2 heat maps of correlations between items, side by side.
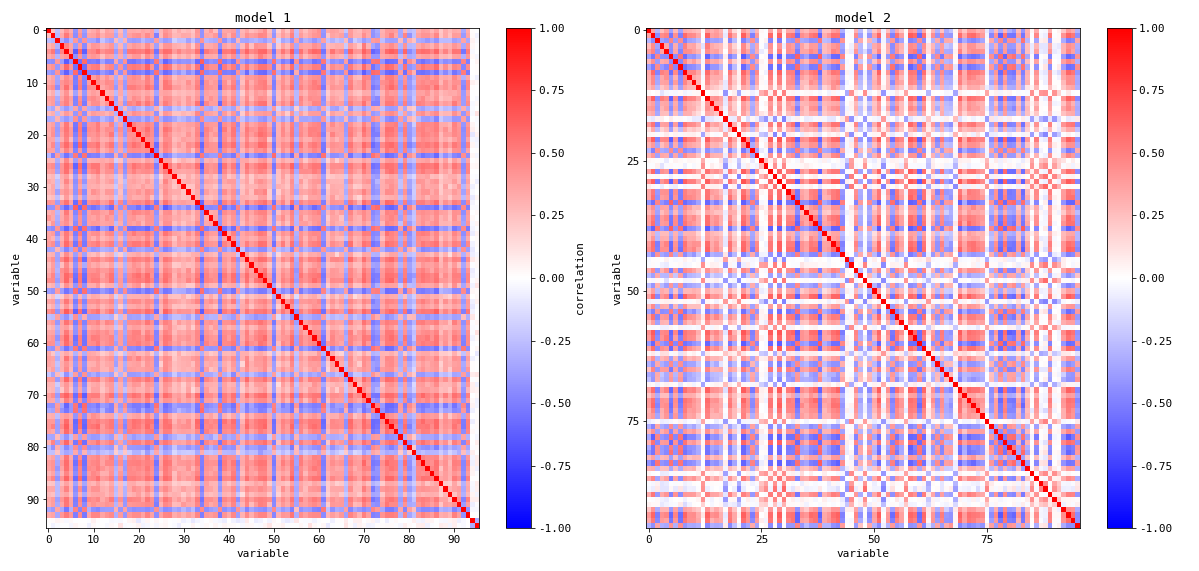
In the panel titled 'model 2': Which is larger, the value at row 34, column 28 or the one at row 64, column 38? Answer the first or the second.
the second
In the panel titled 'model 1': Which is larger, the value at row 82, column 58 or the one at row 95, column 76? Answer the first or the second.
the first
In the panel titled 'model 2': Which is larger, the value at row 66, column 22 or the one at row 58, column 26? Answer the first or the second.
the second
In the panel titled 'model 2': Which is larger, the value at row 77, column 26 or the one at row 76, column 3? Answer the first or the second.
the first
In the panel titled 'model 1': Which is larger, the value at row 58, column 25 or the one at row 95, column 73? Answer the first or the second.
the first
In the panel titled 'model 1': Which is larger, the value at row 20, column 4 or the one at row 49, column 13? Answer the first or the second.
the first
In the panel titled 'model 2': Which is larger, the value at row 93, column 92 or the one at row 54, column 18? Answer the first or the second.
the first
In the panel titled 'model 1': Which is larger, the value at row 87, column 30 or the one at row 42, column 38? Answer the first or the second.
the second
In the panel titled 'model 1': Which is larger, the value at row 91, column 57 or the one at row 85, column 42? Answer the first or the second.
the first
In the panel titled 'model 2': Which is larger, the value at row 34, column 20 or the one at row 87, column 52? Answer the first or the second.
the first
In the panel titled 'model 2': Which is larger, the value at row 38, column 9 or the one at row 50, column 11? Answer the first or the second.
the second
